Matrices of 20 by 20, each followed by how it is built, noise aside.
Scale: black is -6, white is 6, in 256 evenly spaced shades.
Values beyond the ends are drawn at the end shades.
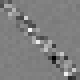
banded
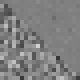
lower triangular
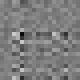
low rank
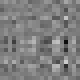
low rank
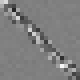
banded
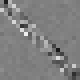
banded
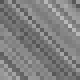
Toeplitz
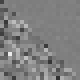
lower triangular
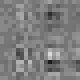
low rank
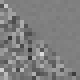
lower triangular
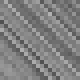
Toeplitz
